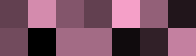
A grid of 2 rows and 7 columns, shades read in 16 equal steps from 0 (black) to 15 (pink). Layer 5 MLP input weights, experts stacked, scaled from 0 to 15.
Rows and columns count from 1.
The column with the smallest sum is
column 6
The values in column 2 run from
0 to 13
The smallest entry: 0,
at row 2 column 2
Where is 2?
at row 1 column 7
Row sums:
59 43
